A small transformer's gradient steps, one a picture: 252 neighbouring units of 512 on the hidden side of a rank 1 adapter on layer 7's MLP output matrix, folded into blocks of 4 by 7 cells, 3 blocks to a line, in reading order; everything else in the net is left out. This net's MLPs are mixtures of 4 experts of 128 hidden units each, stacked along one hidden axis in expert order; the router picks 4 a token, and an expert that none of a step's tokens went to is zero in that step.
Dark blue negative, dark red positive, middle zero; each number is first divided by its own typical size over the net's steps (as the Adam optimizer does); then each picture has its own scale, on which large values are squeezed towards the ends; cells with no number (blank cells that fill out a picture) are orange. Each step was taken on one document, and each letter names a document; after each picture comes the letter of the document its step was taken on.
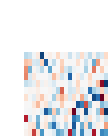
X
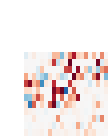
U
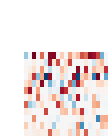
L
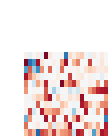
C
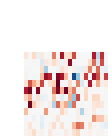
U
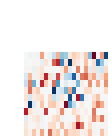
U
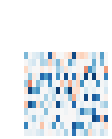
L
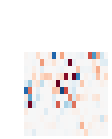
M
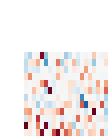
X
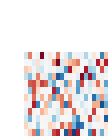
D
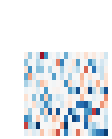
X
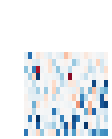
X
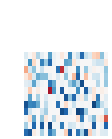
L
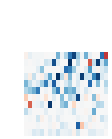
U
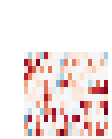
C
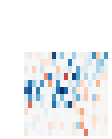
M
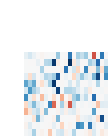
U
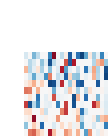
L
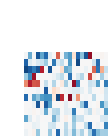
X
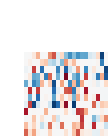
L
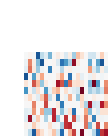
C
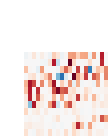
U
